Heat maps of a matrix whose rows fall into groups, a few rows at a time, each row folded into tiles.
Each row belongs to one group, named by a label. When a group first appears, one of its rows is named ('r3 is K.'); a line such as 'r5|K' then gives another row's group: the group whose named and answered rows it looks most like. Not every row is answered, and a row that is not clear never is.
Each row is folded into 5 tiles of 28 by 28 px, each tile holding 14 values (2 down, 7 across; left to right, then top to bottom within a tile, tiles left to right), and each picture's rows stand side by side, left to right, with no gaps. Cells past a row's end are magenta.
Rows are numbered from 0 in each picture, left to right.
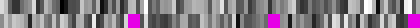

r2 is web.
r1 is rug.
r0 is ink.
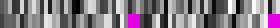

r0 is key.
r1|key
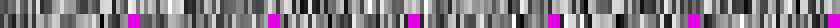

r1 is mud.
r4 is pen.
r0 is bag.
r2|web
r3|rug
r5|web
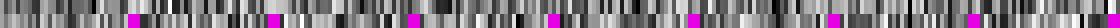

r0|ink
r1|web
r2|pen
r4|key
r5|key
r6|rug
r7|bag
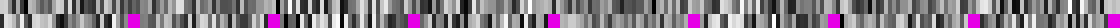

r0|pen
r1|mud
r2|web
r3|bag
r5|mud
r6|ink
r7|web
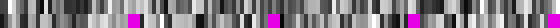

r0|key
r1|pen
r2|bag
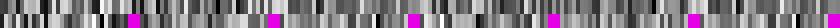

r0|bag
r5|ink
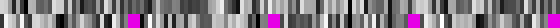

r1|bag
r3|pen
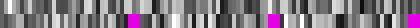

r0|web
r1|mud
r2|pen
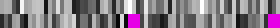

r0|mud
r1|rug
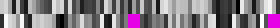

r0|pen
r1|mud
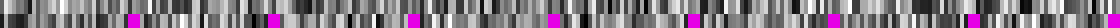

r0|rug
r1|web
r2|ink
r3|key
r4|key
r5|bag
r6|mud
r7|bag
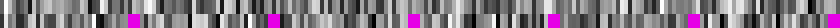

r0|rug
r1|web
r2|key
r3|mud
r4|rug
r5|mud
